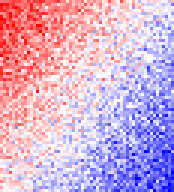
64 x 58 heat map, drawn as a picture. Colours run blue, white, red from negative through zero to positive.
Mirror symmetry: none. Grain: fine. Ninth with the lowest average: bottom right. Stripes: none. Slope: up to the top left. Histogram: bell-shaped.
